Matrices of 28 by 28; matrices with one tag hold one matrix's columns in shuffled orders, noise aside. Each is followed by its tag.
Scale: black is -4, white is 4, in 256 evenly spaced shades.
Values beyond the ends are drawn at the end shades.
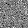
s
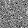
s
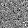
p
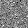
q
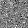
q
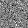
p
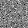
s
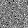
q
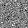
p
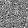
s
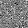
s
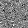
p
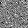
q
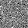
s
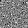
q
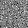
s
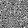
s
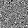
q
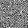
s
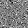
q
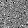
q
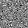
p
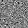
q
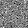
s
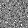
p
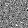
p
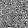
s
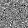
p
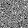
s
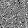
q
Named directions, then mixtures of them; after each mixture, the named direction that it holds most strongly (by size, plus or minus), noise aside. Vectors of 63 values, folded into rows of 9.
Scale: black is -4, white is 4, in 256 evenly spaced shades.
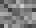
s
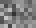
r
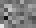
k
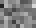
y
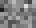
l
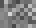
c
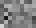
k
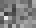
r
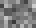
y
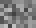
r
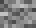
s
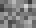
l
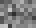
r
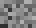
k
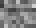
y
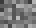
r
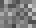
c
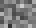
r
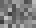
r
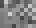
c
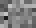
k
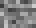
y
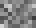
k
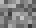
c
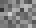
l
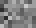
l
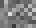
c
